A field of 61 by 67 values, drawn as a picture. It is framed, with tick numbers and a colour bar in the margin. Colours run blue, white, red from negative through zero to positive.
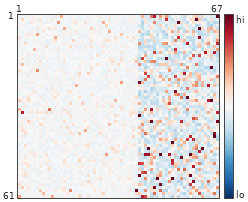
Odd rows or columns: none. Mirror symmetry: none. Slope: none. Stripes: none. Average level on the scale: 50%. Histogram: skewed, a long tail of high values. Seam: vertical, 60% of the way across, the left part calmer.
